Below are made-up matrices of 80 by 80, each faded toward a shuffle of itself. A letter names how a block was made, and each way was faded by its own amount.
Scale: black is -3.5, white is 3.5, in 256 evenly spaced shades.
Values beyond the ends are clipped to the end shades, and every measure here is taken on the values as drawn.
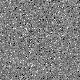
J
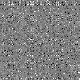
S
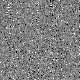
J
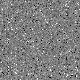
J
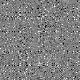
S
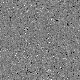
J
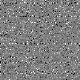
S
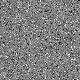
J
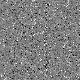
J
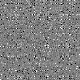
S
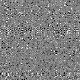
S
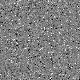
J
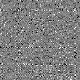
S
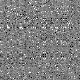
S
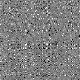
S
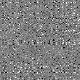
S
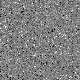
J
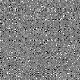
S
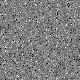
J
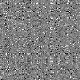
S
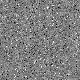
J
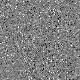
J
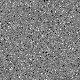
J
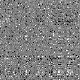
S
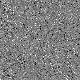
J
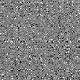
S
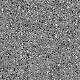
J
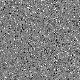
J
